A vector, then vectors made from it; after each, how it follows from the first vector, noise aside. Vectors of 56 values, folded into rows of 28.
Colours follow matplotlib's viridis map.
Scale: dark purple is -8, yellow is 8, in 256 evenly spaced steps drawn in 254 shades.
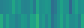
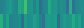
wrapped around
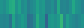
wrapped around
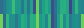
scaled up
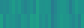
shrunk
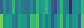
scaled up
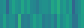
wrapped around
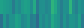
negated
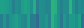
negated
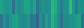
negated
